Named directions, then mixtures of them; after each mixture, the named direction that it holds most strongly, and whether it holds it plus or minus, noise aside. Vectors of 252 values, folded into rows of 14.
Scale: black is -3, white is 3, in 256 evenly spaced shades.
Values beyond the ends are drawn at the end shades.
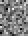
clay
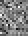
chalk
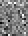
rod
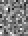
clay, minus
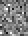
clay, minus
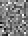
rod, plus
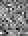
chalk, plus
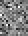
chalk, plus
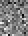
rod, minus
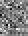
chalk, minus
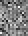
chalk, plus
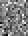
rod, plus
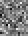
chalk, minus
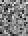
clay, plus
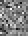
chalk, plus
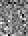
rod, minus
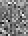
rod, plus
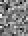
clay, plus
